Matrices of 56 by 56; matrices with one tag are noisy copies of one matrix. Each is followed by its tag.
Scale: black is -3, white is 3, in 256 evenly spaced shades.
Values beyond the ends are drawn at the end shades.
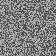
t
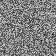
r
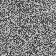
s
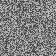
s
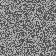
t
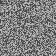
s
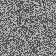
s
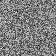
r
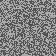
r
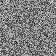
r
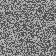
t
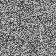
s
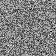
r
